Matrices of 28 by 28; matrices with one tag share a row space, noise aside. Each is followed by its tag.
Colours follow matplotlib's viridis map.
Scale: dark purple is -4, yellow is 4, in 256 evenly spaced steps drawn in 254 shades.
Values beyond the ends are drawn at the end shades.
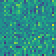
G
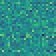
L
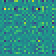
G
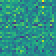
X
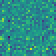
L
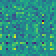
X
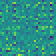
X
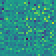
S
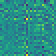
S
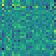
L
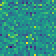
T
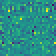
L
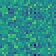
T
